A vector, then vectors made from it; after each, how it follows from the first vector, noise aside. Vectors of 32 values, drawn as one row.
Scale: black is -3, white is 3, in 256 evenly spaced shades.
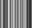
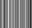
partly zeroed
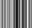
wrapped around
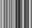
wrapped around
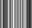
copied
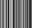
sign-scrambled
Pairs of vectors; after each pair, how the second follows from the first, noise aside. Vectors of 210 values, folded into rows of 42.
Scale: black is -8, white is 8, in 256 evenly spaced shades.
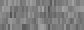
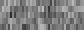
scaled up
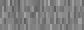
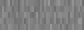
shrunk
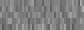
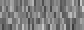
scaled up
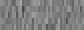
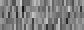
scaled up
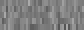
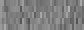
shuffled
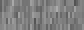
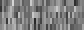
scaled up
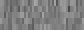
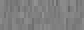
shrunk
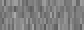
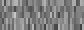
scaled up
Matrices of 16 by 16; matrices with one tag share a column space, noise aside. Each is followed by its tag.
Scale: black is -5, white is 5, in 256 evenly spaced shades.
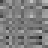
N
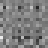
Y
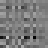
Y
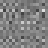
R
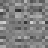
R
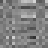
N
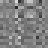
N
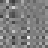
N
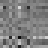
Y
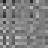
N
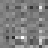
Y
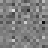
R
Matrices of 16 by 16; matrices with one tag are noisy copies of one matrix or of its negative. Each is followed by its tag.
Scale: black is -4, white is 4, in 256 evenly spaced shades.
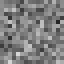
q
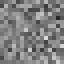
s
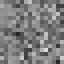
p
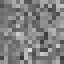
p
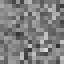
p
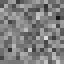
s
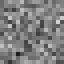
q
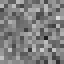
s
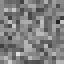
q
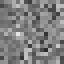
p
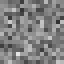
q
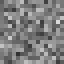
q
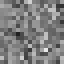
p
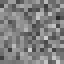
s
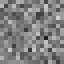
s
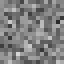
q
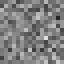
s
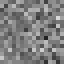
s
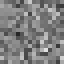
p
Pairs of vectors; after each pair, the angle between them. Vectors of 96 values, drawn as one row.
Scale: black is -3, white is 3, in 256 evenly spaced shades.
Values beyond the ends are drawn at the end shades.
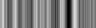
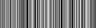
orthogonal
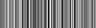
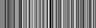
nearly opposite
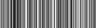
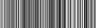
orthogonal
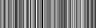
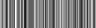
partly opposed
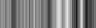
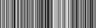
partly aligned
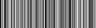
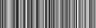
partly aligned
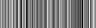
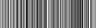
nearly parallel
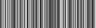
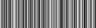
nearly opposite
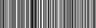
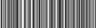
partly opposed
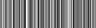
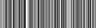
nearly parallel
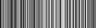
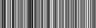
orthogonal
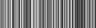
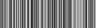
partly opposed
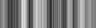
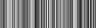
partly opposed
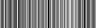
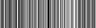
nearly parallel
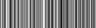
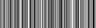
partly aligned
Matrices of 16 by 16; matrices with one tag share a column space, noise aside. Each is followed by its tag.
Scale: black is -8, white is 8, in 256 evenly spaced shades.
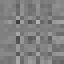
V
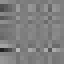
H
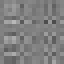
V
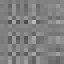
V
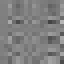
V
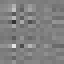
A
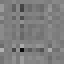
H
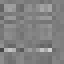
H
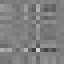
H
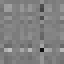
H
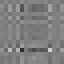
H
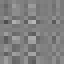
V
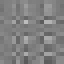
V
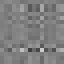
H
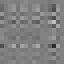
A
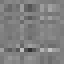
H
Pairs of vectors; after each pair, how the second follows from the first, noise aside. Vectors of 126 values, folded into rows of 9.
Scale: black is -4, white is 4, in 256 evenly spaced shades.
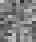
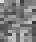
copied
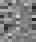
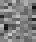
copied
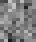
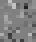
partly zeroed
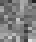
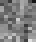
copied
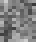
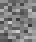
shuffled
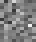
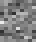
shuffled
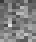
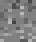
partly zeroed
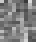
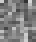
copied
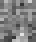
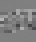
partly zeroed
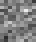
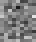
shuffled
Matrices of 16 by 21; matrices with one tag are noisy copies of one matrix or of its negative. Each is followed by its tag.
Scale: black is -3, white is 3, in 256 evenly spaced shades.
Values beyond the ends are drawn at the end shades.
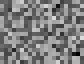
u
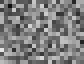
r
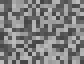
u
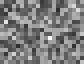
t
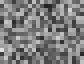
u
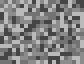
r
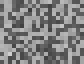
u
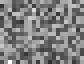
u
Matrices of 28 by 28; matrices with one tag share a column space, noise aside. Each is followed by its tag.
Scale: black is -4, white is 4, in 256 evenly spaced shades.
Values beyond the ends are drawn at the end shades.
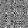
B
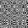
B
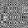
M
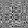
M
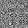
B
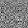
M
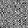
B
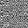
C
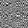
C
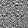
C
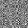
B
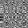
M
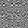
C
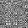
B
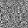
M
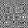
M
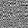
C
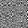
C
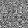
M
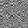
C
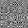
M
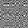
C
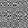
C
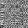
B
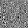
M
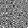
B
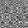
M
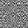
C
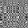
M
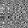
M
